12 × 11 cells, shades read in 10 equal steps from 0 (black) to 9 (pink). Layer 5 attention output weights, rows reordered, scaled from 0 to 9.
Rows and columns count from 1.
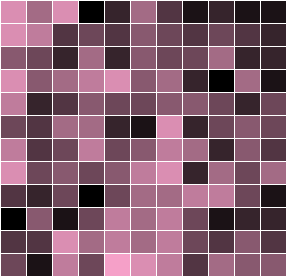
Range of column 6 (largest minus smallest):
7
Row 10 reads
0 5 1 4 7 6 7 4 1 2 2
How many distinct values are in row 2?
6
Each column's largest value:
8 7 8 7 9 8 8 7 7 6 6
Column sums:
65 45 57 53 57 64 72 43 45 44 34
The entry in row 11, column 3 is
8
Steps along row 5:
down up up down same up same down down up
